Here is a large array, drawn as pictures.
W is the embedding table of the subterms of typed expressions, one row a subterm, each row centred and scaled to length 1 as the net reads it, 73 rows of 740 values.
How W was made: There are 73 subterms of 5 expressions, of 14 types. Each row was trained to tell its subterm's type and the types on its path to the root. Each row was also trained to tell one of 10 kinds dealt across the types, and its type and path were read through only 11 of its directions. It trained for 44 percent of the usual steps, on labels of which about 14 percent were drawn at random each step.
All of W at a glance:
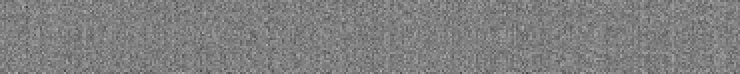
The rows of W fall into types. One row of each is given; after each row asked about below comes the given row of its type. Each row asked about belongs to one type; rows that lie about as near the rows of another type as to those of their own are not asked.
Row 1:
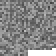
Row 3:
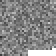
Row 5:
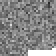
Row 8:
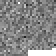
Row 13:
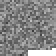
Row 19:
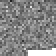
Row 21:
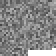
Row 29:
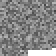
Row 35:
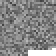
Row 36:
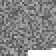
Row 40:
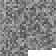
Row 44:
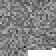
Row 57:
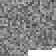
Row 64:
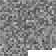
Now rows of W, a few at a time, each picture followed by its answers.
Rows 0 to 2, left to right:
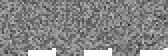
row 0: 1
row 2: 57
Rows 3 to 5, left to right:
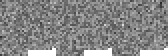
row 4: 57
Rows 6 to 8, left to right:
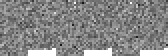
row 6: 44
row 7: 44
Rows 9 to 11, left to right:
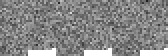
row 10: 64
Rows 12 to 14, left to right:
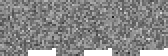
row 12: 29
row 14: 44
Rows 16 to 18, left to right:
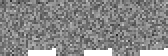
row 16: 21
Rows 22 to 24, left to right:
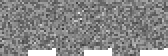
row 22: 1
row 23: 64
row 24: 8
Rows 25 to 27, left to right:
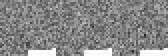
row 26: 36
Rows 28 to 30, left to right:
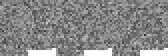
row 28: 29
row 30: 40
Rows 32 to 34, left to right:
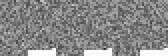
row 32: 13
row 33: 8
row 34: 35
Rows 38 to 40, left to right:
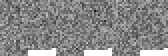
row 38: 57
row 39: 64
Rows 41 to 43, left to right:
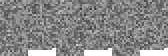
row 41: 35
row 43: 29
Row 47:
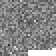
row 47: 1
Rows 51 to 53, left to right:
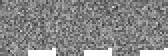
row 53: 19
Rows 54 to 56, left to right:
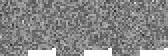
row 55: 8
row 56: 5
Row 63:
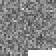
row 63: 13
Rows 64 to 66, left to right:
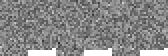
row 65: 8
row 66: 40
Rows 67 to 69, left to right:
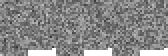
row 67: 35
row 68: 21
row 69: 29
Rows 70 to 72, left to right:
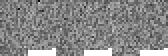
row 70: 5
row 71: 5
